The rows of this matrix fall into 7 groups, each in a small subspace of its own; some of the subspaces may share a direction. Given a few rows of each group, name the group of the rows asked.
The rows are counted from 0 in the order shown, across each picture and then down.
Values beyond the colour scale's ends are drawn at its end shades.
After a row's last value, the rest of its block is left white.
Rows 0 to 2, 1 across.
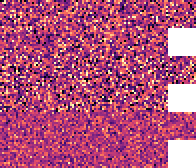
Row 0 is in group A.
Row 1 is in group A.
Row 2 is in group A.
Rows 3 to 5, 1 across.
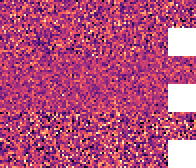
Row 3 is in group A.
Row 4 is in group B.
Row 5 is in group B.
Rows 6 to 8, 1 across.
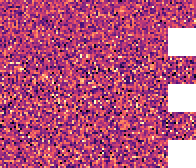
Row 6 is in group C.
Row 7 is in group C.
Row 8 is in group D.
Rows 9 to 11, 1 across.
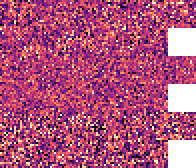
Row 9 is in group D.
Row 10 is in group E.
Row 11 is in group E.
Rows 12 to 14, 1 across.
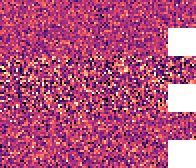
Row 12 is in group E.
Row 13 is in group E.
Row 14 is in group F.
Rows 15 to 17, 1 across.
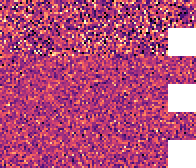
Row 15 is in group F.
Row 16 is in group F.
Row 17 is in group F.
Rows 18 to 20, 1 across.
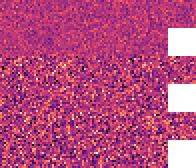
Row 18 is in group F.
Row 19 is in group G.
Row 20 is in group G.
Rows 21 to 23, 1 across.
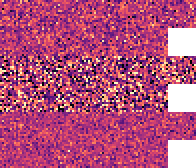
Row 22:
E
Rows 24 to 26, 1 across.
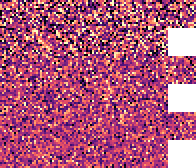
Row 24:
F
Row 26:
A
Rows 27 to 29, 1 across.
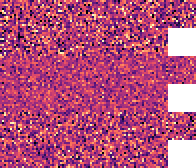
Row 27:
E
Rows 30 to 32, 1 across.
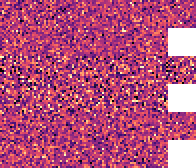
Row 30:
G
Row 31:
D
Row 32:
E
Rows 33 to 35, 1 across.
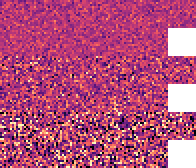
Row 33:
G
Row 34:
B
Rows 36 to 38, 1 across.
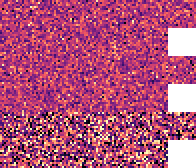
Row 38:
E
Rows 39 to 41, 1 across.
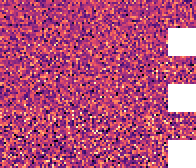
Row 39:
A
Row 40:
B
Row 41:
G
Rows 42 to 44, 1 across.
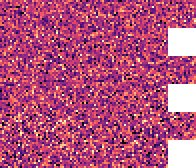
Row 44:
G
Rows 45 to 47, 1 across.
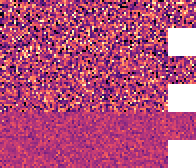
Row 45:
D
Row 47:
E
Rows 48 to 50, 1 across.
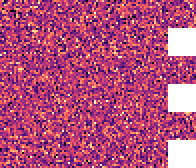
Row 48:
B
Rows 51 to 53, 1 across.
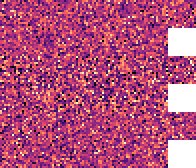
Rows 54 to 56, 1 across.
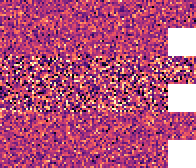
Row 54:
C
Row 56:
G
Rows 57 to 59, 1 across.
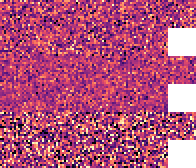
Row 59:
C
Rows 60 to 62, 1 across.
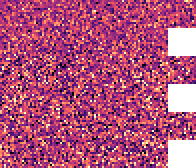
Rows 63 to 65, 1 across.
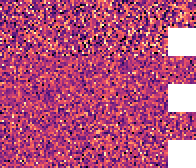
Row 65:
F
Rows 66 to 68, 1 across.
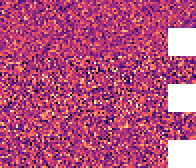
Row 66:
G
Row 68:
E
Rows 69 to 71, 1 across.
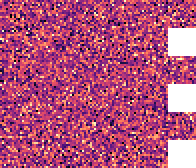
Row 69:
E
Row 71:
A
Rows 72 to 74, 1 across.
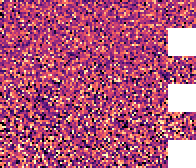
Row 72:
D
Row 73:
A
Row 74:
E
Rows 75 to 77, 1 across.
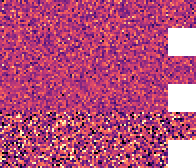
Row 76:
B
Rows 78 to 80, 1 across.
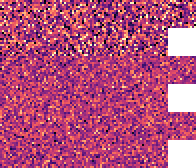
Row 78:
F
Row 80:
G
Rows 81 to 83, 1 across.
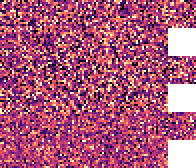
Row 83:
B
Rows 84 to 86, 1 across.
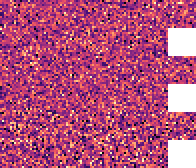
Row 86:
E
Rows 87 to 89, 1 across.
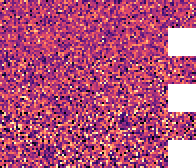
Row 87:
E
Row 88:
A
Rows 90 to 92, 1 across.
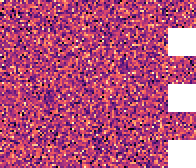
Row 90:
D
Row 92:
E
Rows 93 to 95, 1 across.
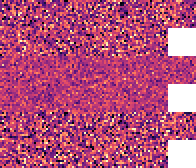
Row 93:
A
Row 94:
F
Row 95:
A
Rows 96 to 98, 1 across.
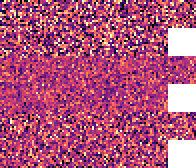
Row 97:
D
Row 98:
F
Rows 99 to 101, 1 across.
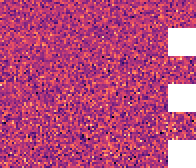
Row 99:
E
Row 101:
C
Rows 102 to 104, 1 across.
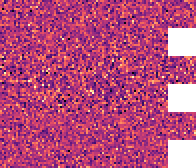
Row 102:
B
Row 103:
A
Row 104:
C
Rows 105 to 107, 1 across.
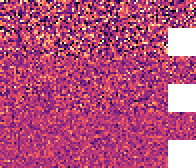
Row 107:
F
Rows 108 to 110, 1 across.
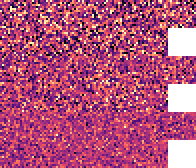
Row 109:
E
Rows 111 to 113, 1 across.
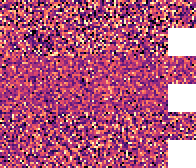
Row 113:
F
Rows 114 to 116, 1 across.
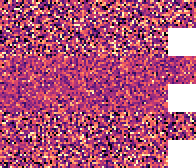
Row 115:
A
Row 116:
C
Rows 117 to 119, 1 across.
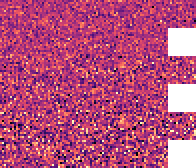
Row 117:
C
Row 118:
C
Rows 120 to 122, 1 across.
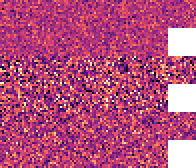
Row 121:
E
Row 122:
G
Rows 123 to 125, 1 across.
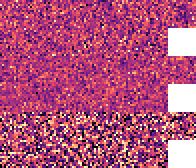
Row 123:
F
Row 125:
F
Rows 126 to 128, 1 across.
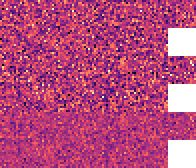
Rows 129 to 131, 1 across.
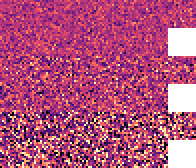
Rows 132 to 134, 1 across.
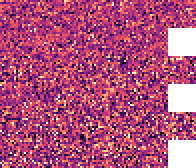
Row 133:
D
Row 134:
C
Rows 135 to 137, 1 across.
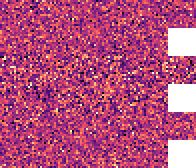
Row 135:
B
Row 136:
E
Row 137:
B
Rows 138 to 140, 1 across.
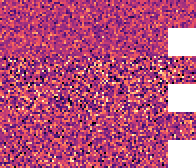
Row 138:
E
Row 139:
A
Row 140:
A
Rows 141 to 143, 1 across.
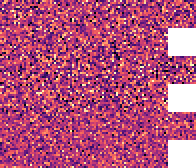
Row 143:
B
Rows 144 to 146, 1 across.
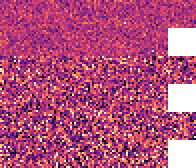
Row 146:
F
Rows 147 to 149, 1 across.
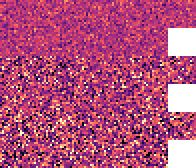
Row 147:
A
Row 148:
G
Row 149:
G
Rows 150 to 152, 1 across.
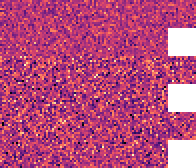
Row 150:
F
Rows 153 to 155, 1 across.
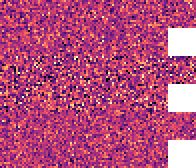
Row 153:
A
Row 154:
A
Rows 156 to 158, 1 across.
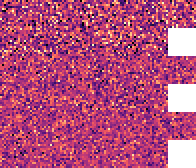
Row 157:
E
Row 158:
G
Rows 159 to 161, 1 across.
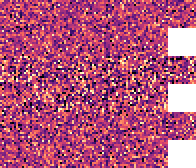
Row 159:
E
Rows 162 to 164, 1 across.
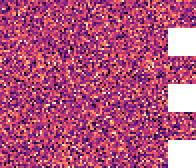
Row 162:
A
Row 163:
G
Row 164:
A
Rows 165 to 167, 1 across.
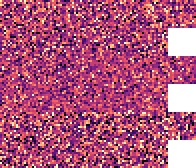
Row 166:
G
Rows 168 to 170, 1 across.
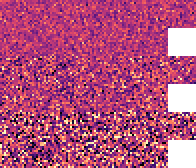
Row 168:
F
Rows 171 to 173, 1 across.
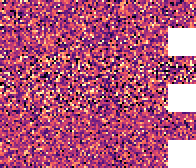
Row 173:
B
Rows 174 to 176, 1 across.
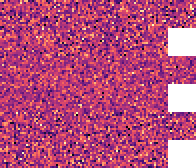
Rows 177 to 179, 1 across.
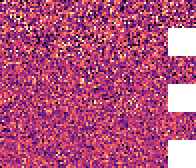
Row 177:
A
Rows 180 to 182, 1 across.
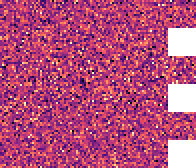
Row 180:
A
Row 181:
C
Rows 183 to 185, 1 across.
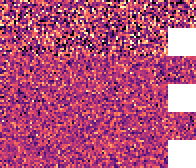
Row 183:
D
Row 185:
E
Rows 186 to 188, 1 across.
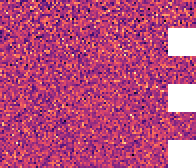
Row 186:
B
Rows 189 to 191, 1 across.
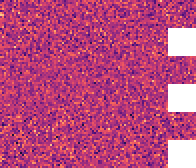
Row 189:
D
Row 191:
G
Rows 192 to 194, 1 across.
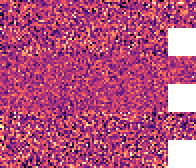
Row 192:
D
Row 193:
A
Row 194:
D
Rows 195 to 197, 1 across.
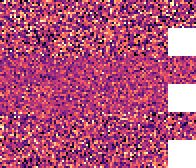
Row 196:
A
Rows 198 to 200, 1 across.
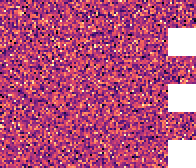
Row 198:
C
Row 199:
E
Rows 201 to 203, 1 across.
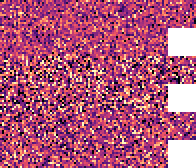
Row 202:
E
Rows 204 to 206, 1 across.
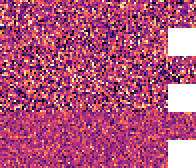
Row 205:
E
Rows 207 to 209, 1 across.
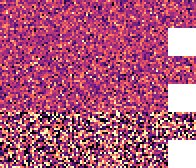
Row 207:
A
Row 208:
B
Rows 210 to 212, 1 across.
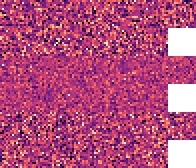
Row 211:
B
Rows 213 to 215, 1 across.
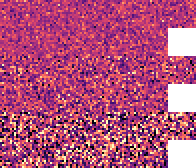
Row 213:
F
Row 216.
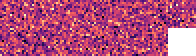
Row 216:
E
